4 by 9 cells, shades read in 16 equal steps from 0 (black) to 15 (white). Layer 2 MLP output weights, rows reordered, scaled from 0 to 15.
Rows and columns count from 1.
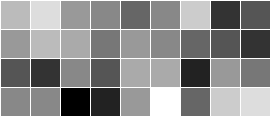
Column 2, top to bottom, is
13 11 3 8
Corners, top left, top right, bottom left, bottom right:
11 5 8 13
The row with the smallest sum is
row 3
